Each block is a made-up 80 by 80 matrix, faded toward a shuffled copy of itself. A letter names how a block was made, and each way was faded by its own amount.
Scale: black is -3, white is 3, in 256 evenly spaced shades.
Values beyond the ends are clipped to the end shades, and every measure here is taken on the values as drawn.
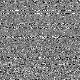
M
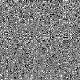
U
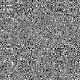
U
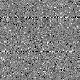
U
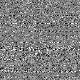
M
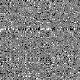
U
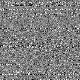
M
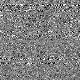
M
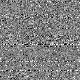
M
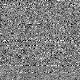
M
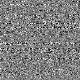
M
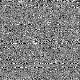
M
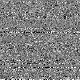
M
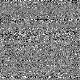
M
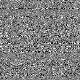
M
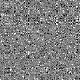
U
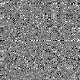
U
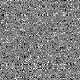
U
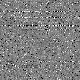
U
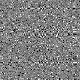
U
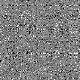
U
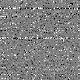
U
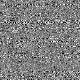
M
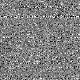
M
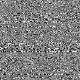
M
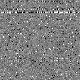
U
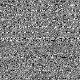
M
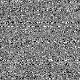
M
